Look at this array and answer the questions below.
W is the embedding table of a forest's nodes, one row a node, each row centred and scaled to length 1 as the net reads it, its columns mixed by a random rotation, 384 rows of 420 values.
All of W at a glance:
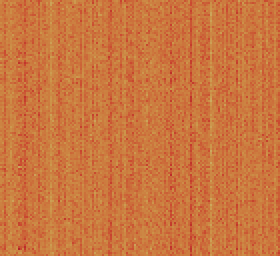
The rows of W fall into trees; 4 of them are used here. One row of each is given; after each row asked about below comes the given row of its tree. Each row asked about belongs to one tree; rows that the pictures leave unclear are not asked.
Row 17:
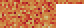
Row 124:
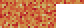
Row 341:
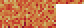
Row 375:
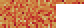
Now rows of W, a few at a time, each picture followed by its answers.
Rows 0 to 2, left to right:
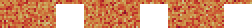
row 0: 341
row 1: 17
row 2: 341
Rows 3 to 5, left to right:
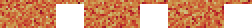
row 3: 17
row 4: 375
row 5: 375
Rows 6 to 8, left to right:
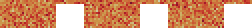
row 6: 375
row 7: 17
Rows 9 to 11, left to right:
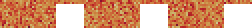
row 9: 124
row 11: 124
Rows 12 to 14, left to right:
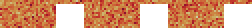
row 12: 375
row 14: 17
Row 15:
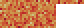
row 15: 375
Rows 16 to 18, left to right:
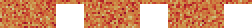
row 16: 17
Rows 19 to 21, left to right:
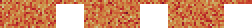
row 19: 124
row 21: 375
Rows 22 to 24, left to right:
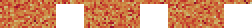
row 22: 17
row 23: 375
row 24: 17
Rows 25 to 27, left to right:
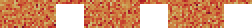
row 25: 341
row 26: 124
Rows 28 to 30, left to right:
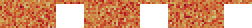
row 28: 375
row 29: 17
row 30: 17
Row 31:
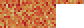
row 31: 17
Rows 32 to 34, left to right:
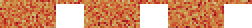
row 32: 375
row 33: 375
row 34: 375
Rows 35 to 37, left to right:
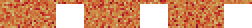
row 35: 17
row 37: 124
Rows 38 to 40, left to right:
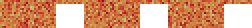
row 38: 17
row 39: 17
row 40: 124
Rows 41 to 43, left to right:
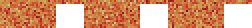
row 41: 375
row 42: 375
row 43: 17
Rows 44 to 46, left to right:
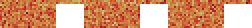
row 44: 124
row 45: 375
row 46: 375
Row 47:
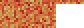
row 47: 17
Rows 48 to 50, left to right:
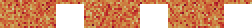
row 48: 17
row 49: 124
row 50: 17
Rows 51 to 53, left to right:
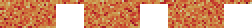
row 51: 375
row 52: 375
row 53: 17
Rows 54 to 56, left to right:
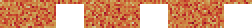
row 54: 375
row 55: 124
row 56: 17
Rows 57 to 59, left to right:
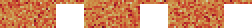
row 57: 17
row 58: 375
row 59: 375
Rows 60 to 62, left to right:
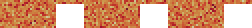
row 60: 17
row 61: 375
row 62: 375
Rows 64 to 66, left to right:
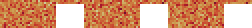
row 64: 375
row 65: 17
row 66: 17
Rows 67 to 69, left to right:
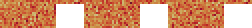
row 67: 375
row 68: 17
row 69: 375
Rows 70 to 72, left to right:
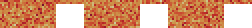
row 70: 17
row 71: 375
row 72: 375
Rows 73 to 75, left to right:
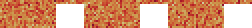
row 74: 341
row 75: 124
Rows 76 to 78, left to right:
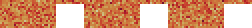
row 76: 375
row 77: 17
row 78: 17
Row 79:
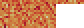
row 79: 17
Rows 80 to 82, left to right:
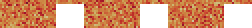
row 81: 17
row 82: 375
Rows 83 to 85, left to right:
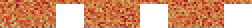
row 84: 375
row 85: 17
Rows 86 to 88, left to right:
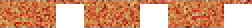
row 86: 375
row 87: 375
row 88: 375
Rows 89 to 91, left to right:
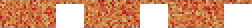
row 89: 124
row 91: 17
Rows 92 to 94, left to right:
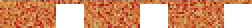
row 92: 375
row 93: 17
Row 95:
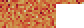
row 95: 17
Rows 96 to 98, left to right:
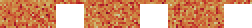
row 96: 375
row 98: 341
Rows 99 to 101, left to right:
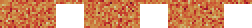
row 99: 341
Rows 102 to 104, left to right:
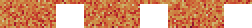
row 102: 375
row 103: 124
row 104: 341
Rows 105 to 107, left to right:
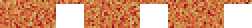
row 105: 375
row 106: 124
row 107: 17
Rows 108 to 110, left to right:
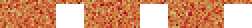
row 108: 17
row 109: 17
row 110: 124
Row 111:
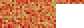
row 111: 341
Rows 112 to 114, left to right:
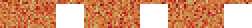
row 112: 17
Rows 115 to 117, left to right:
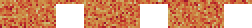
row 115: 341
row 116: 375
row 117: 17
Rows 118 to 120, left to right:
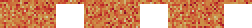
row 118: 17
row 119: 17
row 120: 17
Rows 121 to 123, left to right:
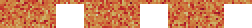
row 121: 17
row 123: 124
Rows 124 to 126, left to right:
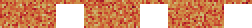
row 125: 17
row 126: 375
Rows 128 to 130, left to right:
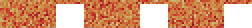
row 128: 375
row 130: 341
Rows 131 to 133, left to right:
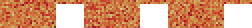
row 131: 17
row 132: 341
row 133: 124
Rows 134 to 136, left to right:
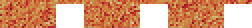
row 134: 341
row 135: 124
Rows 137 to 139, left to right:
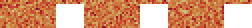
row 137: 17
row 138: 375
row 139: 375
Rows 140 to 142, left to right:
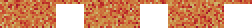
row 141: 17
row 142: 375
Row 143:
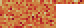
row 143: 375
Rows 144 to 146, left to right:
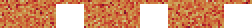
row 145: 17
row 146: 375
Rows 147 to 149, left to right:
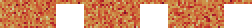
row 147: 17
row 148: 17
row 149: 375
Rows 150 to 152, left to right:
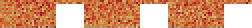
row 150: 17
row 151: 17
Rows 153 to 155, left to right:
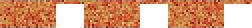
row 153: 375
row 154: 341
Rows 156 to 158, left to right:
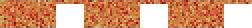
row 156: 375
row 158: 17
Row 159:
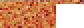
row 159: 375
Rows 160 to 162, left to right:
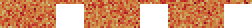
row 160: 124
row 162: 17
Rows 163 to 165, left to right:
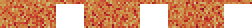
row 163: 375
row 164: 124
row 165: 124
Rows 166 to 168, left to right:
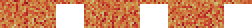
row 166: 17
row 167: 124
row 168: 375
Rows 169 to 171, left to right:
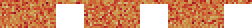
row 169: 17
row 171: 17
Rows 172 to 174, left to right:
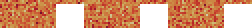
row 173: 341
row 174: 341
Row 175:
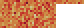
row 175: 17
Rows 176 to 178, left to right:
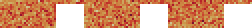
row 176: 375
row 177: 375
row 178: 17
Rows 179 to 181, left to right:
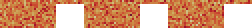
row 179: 375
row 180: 375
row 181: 375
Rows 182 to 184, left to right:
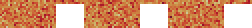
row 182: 375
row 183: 17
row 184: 375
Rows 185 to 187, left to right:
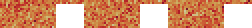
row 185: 17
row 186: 375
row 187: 375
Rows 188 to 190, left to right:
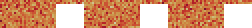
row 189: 375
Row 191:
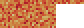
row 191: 17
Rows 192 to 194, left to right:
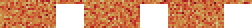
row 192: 375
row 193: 375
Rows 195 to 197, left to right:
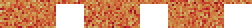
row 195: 375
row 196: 124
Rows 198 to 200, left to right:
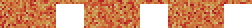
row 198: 124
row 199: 17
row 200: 124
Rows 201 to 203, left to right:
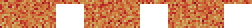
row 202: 17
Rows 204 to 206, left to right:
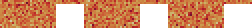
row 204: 17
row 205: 341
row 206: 124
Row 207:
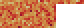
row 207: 375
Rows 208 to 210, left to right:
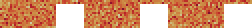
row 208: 375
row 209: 17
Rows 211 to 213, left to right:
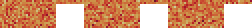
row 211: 341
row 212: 341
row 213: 17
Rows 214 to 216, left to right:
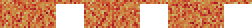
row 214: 124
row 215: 124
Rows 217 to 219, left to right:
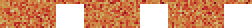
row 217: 375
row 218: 17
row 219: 17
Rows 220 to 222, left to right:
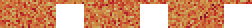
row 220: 124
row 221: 17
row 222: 375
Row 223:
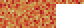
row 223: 17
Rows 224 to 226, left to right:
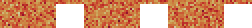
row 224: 124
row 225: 17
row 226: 375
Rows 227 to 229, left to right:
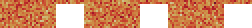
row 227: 17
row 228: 375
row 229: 17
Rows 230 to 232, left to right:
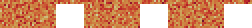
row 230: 17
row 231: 17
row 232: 17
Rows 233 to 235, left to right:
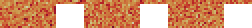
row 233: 375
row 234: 124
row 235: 17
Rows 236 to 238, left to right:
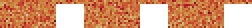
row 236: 341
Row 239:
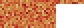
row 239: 124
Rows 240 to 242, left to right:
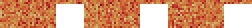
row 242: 341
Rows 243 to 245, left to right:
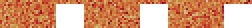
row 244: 17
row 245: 375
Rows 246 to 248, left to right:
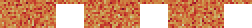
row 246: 17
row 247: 17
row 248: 17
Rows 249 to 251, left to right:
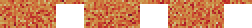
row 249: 375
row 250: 375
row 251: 124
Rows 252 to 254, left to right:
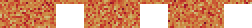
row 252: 17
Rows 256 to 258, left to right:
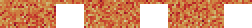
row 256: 375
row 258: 17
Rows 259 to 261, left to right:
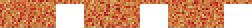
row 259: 124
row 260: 124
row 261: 17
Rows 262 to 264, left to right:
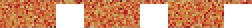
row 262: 17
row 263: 17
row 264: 375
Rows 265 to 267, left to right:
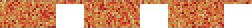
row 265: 341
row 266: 17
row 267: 17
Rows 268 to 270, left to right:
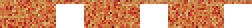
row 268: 341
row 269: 124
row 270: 124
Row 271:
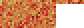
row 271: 375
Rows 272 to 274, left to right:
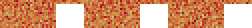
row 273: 17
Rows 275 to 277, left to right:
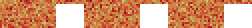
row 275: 341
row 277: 375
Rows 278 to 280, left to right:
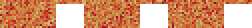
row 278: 341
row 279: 375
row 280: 17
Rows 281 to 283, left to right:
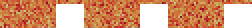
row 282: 17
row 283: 124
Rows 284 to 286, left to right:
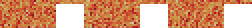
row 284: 124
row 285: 341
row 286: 124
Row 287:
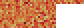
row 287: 17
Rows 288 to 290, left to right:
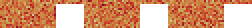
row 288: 375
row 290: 375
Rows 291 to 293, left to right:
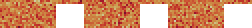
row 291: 375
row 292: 17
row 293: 341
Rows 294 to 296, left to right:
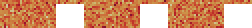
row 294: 17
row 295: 375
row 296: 341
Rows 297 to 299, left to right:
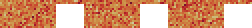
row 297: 375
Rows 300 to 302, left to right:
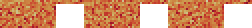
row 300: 375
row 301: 375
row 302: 375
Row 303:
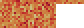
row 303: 17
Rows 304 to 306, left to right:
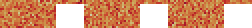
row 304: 375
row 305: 124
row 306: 124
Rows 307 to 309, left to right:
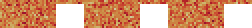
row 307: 17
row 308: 17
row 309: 17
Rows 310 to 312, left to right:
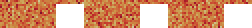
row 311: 375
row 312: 17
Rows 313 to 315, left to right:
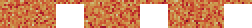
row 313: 17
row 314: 375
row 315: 124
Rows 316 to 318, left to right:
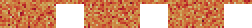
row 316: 124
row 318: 17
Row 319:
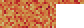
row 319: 17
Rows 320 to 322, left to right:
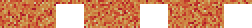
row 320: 124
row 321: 17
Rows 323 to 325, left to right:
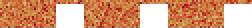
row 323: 375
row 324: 124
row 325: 17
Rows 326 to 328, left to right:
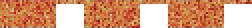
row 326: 17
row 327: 341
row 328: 375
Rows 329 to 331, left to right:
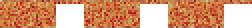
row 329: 375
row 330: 124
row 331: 375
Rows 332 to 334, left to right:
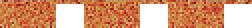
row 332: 17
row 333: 17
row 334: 17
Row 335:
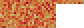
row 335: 17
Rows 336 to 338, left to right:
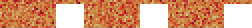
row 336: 17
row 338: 17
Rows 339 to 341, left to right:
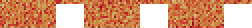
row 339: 124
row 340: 17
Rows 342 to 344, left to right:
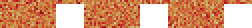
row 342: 17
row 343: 375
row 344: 124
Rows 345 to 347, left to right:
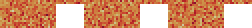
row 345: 375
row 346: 375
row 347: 17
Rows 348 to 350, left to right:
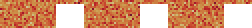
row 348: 375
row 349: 375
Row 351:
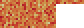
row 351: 124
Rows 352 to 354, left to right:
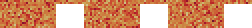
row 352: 17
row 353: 341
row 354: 17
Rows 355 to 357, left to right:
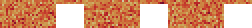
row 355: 341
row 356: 375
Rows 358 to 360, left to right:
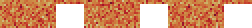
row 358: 375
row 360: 375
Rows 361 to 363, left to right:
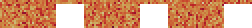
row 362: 124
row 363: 124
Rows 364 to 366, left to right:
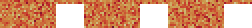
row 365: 124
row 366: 375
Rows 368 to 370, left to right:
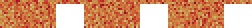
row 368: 17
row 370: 17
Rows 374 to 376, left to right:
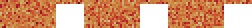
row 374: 17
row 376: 375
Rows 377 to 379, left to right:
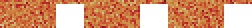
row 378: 375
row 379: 375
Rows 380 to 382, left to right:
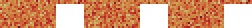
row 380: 375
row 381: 124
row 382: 375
